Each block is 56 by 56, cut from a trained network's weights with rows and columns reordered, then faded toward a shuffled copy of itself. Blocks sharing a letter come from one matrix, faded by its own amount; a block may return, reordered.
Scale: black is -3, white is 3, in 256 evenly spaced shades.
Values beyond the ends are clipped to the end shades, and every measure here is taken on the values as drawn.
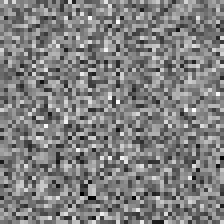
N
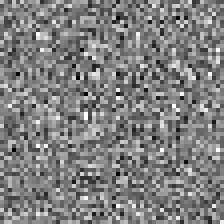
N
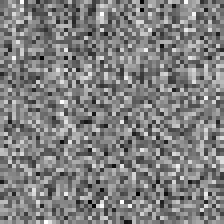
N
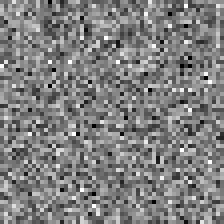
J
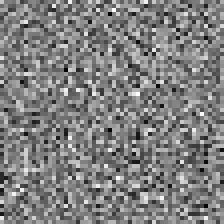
N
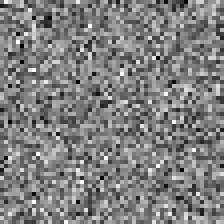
J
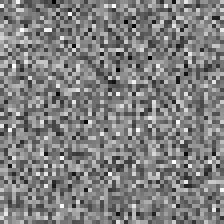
N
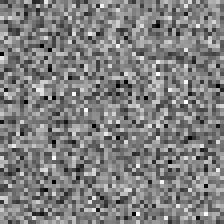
J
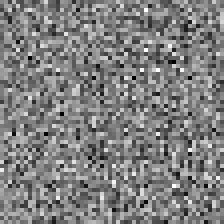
J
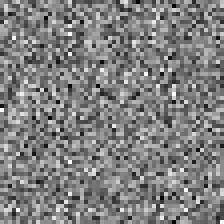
J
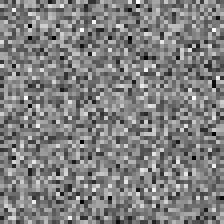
J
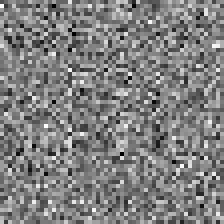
N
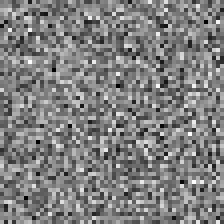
J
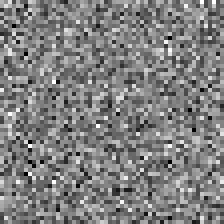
J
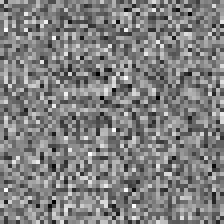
N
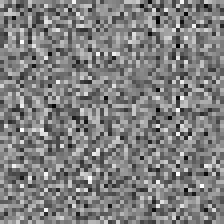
N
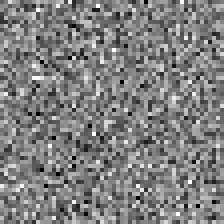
J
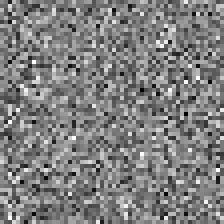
N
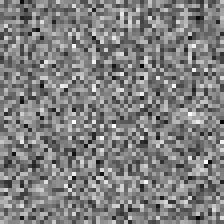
N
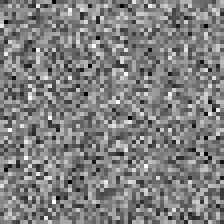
J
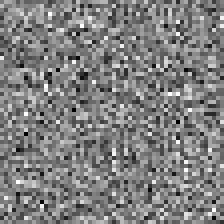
N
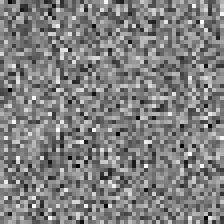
J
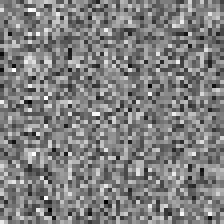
N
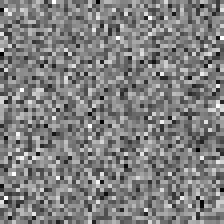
J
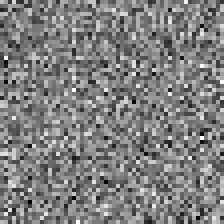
N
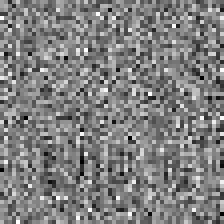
N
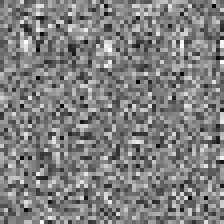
N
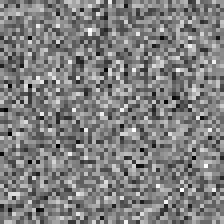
J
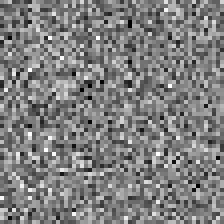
N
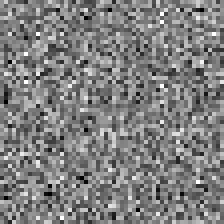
N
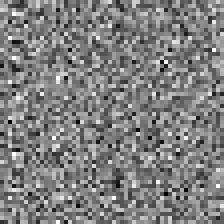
N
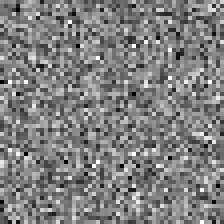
J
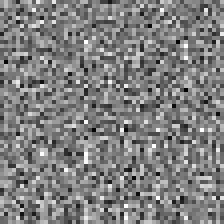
N
